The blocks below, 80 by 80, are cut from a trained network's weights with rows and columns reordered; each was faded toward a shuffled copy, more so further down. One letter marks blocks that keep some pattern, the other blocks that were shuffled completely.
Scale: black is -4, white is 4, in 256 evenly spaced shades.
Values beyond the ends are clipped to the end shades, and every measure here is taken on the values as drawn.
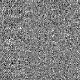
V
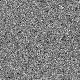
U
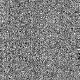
V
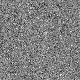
U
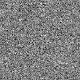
V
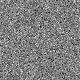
U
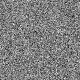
U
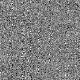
V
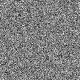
U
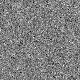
U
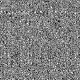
V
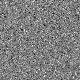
U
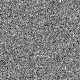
U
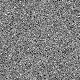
U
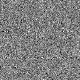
V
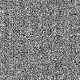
V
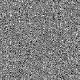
V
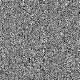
V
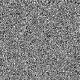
V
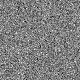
U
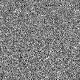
V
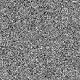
V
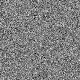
U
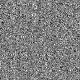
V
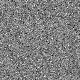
U
